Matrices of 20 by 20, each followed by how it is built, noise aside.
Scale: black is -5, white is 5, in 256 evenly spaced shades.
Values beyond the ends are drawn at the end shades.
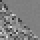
lower triangular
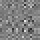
low rank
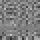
low rank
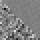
lower triangular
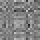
low rank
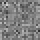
low rank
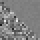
lower triangular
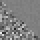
lower triangular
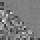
lower triangular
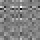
low rank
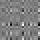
low rank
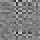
low rank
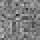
low rank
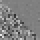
lower triangular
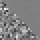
lower triangular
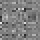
low rank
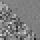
lower triangular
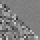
lower triangular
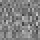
low rank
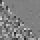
lower triangular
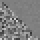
lower triangular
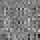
low rank
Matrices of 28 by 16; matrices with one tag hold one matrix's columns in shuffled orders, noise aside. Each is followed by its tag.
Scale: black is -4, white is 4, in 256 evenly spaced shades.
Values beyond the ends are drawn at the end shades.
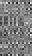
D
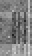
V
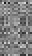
D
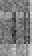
V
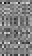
D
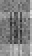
V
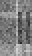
V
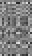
D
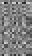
D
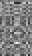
D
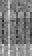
V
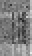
V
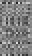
D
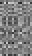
D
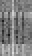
V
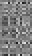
D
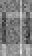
V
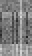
V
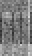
V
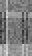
V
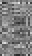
D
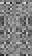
D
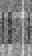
V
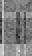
V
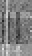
V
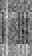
V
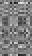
D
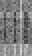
V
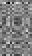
D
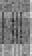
V
